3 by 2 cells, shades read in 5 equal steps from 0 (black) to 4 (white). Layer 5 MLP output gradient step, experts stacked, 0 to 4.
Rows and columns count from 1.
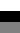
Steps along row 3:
same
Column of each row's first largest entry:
1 1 1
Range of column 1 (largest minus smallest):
4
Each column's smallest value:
0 0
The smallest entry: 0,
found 2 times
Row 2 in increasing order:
0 0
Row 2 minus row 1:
-4 -4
